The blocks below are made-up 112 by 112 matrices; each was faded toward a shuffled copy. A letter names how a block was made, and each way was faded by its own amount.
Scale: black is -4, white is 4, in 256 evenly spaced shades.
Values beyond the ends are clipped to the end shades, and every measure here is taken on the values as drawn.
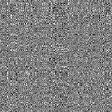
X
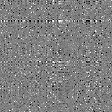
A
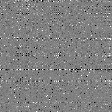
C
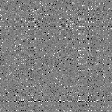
C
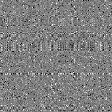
A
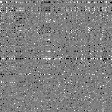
C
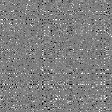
C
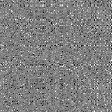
A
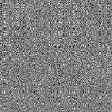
X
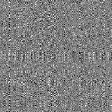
X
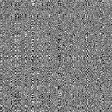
X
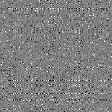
A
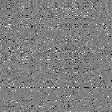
C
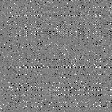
C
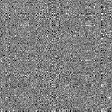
X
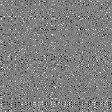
C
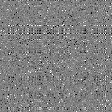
A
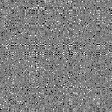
A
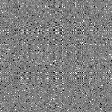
A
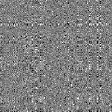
X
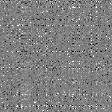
C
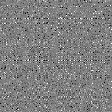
A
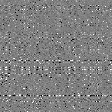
C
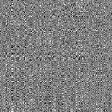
X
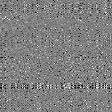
C
